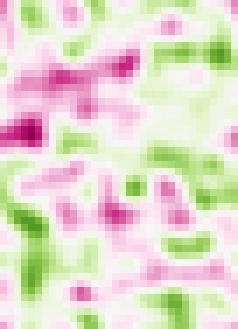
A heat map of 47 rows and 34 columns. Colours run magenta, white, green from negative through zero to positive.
Grain: blotchy. Histogram: bell-shaped. Average level on the scale: 50%. Mirror symmetry: none.
